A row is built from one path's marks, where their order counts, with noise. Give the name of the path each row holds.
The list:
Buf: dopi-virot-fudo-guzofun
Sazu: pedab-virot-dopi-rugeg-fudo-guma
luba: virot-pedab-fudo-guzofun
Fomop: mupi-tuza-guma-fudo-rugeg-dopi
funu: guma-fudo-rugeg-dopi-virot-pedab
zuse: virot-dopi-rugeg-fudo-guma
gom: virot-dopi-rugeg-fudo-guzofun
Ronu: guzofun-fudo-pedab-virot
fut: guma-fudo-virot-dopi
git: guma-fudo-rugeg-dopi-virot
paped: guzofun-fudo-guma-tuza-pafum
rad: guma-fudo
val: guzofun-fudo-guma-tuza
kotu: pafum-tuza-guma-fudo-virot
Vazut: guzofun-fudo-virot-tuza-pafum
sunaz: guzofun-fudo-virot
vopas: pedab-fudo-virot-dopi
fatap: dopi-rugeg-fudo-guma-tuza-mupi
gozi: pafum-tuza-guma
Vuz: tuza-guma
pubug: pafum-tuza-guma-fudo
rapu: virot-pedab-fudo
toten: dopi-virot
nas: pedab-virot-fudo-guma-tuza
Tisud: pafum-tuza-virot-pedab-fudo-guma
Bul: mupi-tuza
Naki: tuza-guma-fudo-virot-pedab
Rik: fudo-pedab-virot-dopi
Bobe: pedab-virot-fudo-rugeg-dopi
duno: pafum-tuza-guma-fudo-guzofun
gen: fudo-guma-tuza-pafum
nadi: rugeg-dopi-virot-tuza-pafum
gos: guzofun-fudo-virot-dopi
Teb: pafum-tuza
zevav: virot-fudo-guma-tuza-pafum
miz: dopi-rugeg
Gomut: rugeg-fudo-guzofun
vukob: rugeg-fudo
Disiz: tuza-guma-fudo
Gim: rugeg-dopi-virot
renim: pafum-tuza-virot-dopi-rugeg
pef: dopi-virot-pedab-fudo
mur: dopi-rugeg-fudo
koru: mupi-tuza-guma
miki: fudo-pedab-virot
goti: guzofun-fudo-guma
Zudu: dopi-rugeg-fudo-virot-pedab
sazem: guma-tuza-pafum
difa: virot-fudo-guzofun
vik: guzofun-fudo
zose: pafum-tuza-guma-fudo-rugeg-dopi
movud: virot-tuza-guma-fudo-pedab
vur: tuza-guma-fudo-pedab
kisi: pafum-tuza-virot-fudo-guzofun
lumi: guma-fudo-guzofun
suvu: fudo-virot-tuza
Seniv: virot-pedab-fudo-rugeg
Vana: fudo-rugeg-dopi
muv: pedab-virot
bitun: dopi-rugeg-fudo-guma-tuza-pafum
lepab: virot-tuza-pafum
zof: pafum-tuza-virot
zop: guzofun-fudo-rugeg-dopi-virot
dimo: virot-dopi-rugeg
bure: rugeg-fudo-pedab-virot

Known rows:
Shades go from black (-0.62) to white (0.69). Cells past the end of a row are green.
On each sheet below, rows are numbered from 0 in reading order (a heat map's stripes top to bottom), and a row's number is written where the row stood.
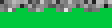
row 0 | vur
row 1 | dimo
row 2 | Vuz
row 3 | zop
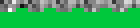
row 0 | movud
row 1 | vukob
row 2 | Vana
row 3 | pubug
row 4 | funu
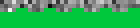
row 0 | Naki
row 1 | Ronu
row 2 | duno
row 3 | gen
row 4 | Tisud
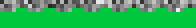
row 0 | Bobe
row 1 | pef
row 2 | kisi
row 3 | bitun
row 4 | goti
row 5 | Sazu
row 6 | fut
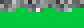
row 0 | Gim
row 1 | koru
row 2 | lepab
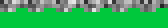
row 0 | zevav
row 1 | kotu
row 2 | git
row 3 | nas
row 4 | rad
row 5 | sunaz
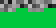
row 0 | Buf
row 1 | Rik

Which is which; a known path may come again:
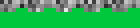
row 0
goti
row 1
kotu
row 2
fut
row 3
difa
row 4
mur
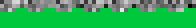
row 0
funu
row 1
gozi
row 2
rapu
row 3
val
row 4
vur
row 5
renim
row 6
suvu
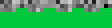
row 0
Vana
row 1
sazem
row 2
Seniv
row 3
gos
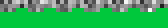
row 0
paped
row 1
zose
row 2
Gomut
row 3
Zudu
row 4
zuse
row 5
Naki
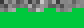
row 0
zof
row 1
dimo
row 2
Teb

